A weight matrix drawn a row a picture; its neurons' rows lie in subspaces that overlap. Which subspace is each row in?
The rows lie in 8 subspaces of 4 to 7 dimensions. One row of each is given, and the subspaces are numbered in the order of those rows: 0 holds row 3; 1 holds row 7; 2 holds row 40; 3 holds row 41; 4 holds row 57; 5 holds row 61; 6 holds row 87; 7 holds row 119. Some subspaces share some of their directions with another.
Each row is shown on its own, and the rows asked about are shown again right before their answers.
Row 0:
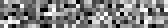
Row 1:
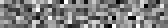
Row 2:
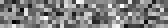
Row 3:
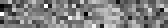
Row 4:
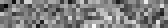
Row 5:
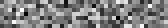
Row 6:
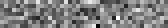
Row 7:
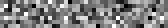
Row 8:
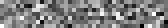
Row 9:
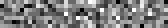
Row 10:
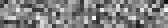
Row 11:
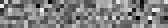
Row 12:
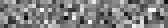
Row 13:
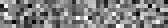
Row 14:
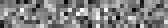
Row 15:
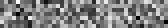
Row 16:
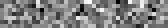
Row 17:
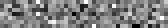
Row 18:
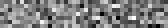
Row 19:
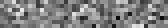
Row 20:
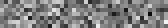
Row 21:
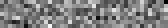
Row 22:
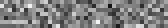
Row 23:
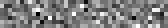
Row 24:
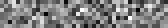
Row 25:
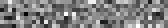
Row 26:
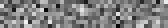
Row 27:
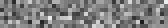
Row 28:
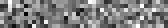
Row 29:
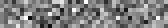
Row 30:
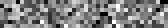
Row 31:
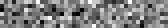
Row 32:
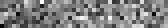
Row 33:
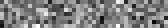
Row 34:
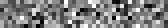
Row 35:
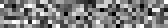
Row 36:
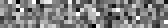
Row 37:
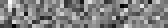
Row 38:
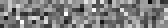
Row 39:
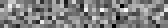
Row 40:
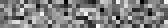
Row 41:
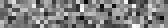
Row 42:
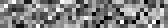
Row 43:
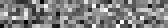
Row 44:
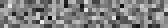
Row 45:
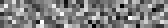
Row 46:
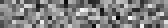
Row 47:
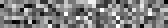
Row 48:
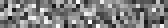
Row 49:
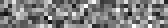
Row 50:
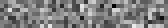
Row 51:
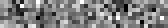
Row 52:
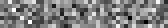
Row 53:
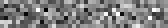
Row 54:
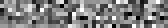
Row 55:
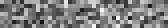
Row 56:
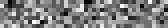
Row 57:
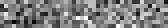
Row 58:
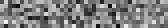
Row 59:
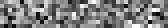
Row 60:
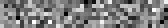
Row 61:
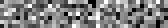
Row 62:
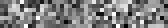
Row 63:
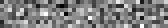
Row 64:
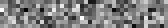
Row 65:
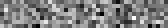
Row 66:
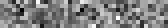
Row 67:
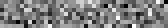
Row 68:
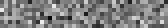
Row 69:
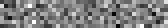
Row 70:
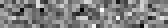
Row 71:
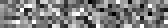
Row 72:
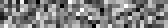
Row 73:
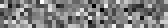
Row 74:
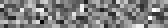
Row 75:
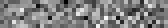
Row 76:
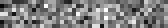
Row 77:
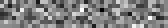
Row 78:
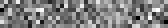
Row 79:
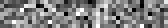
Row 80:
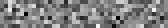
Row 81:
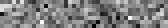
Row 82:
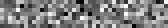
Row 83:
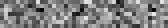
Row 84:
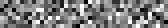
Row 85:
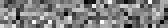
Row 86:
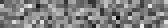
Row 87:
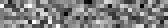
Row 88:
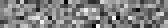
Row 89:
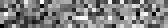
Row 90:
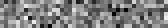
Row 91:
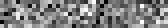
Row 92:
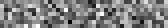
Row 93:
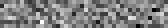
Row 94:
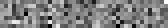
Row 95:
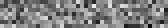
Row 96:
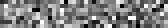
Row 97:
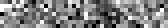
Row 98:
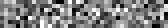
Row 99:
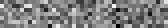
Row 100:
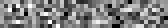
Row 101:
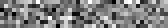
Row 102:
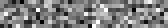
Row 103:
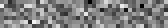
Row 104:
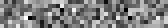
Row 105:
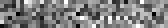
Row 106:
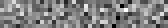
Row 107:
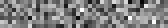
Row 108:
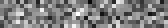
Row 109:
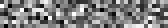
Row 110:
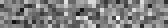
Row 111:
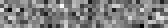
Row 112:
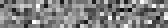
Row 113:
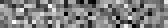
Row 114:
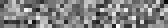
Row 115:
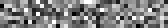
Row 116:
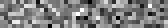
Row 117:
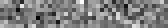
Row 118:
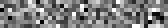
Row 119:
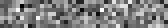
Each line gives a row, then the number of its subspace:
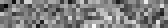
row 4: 0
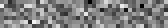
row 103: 6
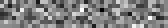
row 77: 1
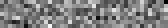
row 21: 7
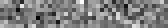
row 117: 7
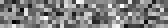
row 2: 6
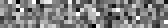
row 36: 5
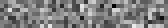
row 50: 3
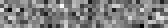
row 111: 3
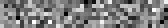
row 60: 6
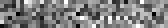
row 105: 4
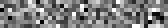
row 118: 7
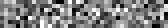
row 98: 5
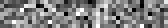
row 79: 0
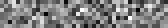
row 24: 3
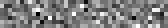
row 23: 2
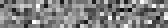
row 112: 5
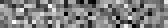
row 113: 7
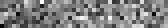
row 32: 4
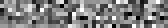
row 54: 7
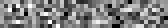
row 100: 6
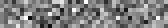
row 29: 5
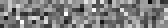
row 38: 6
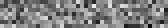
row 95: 6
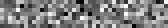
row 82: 7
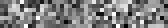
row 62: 7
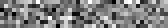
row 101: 2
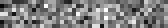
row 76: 0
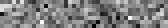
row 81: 0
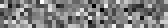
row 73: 6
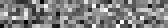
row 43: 0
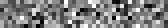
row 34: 3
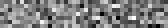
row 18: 3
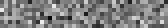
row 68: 2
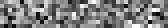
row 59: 1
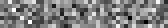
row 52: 5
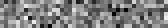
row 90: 5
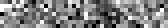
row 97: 0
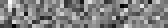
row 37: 1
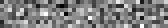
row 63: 3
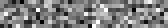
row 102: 0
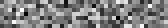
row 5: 6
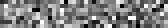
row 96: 7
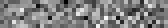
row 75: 0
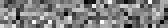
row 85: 6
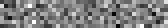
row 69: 4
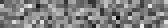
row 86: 4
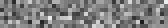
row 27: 2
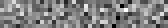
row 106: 6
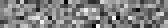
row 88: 2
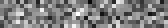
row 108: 3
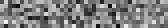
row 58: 2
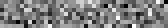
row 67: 7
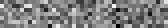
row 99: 3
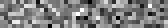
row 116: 3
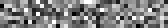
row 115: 2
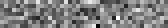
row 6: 2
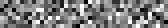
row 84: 5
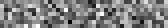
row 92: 3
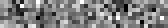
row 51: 7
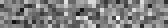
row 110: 4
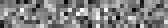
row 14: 0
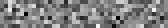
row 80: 1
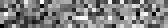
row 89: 4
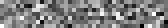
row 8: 4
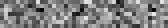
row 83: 3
